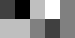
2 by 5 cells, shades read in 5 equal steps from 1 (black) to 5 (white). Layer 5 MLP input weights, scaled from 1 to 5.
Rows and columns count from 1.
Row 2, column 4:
2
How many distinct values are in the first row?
5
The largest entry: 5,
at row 1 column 4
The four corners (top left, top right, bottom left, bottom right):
2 3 4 3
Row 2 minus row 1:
2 3 -1 -3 0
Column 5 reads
3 3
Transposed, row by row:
2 4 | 1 4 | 4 3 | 5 2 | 3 3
